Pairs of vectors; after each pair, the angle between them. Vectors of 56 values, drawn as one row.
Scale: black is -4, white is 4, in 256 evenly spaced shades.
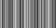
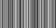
nearly parallel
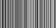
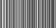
nearly opposite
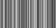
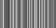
partly aligned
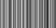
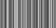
partly aligned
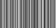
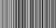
partly opposed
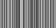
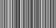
nearly parallel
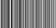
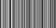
nearly opposite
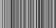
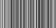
nearly parallel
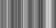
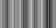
nearly opposite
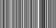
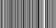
nearly opposite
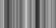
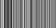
partly aligned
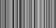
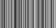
partly opposed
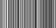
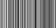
nearly parallel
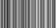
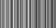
partly opposed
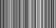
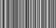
partly aligned
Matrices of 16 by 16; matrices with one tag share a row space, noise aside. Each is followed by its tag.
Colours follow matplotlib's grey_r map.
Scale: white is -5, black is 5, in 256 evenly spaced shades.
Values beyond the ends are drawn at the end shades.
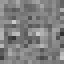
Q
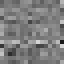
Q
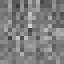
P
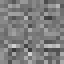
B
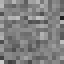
Q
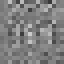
P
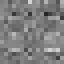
B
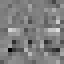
B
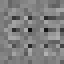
B
